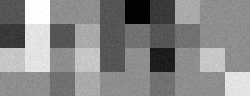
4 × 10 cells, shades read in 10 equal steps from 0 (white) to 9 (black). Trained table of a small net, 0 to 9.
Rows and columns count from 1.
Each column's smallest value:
2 0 4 2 4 4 5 3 2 1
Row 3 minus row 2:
-5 0 -2 -1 0 -1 2 -1 -2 0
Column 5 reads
6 6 6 4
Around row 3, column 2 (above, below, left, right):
1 4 2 4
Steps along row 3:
down up down up down up down down up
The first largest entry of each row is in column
6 1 7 3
